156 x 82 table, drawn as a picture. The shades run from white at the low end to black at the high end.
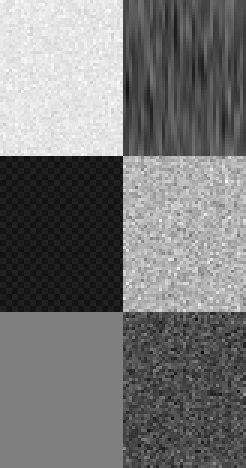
It is made of 3 by 2 panels. Panel 1,1: very low, fine-grained, faint in contrast. Panel 1,2: high, streaked downward. Panel 2,1: very high, checkered, faint in contrast. Panel 2,2: low, fine-grained. Panel 3,1: middling, flat. Panel 3,2: high, fine-grained.
